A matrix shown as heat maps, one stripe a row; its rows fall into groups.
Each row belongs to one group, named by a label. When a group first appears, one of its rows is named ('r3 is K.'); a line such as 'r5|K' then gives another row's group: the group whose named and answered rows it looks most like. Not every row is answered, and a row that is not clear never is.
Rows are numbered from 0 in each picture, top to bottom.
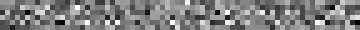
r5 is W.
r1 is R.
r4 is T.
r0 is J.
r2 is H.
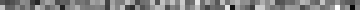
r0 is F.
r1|H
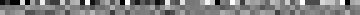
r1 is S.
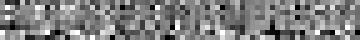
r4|W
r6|R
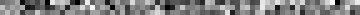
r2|H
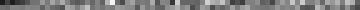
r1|T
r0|W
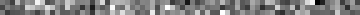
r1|S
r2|F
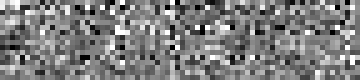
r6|J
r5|F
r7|W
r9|W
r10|T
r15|T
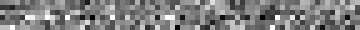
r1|W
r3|S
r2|R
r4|T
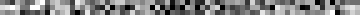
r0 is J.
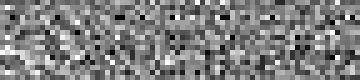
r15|T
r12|S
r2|T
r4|R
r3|W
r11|R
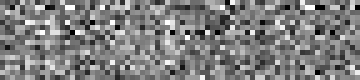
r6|J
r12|S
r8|S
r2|H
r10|T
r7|J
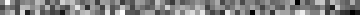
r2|T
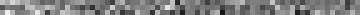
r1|S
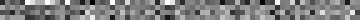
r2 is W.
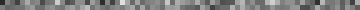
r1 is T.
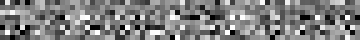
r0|H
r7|W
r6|H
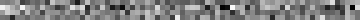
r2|H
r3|W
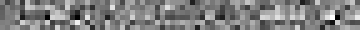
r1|S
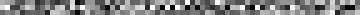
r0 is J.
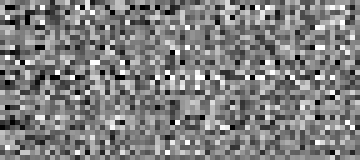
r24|W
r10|W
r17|F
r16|F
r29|H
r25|W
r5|J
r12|H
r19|R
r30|R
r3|H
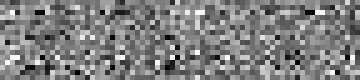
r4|F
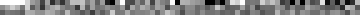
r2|S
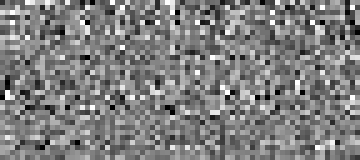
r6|T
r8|R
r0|S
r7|H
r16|F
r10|T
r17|F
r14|F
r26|T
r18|H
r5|T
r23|T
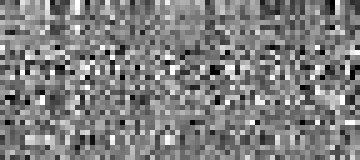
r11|S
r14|T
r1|R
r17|T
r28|S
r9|R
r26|T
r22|R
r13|T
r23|R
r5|R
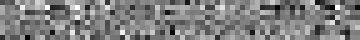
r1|R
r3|R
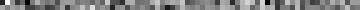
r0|H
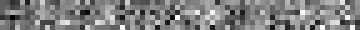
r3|W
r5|W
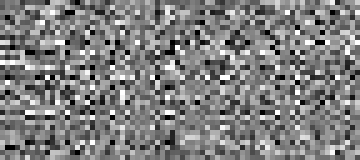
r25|F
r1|S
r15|F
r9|W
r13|S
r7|W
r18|F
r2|J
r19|R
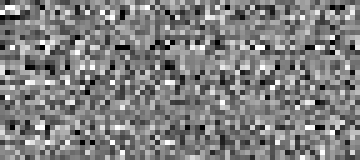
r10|R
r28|S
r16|S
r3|W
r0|F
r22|J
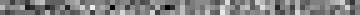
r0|H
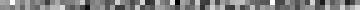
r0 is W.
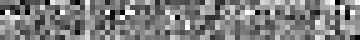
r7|T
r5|J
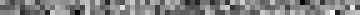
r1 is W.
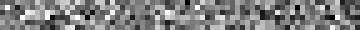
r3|R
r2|S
